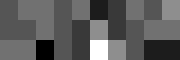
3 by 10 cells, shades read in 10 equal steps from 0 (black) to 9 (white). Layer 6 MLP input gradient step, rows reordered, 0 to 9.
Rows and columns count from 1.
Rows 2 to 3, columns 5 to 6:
2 5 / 2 9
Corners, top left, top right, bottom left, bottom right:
3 5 4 1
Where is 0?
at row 3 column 3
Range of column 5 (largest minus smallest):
2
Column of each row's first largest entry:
10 6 6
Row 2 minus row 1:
0 -1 0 0 -2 4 0 -1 1 -1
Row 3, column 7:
5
